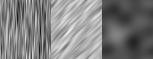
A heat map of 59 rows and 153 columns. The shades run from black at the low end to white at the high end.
The table splits into one row of 3 panels. Panel 1,1: middling, streaked downward, strong in contrast. Panel 1,2: high, slanting up to the right. Panel 1,3: low, smooth.
